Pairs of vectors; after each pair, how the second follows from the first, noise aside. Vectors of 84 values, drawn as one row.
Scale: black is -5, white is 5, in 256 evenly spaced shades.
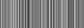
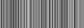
negated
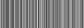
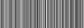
reversed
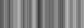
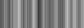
copied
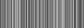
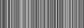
reversed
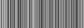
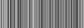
copied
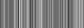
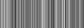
reversed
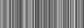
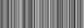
negated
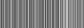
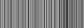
negated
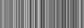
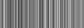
reversed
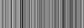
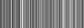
negated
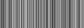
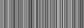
reversed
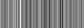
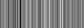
negated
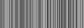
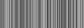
copied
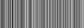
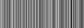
reversed
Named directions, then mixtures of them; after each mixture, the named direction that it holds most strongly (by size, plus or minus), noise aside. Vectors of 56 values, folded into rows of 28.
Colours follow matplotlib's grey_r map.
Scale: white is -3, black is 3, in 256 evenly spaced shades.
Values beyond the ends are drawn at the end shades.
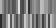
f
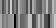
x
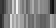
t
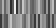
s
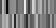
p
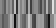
x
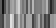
t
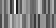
s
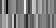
p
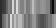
t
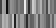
p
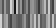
s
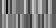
p
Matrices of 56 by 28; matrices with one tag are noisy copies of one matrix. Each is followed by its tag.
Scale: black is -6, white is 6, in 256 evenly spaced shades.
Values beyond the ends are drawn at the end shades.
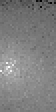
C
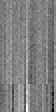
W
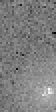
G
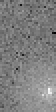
G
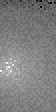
C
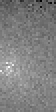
C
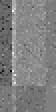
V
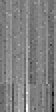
W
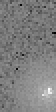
G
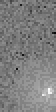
G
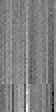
W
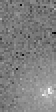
G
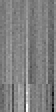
W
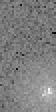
G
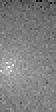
C
